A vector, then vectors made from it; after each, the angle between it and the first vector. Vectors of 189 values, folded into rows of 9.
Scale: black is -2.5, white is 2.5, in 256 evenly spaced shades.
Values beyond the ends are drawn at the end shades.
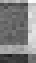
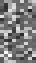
orthogonal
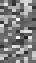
orthogonal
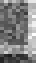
nearly parallel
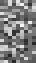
orthogonal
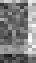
nearly parallel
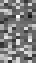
orthogonal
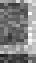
nearly parallel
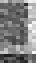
nearly parallel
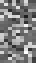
orthogonal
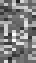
orthogonal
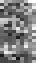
partly aligned
